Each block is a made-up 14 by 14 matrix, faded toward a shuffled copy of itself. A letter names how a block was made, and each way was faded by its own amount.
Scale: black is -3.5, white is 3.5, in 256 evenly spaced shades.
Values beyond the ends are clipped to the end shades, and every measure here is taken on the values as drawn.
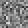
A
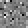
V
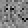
V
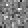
V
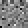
A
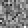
A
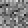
A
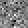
V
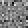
A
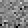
A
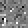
V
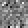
A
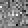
V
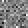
A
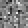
V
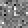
A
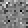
V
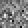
V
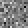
A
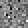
V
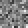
A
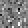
V
